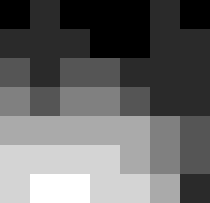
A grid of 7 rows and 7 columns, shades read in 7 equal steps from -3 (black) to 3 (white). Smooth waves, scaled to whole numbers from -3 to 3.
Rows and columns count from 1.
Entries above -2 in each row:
0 0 3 5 7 7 6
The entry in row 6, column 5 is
1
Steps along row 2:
same same down same up same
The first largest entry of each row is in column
2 1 1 1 1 1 2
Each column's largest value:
2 3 3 2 2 1 -1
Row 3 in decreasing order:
-1 -1 -1 -2 -2 -2 -2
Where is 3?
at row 7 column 2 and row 7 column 3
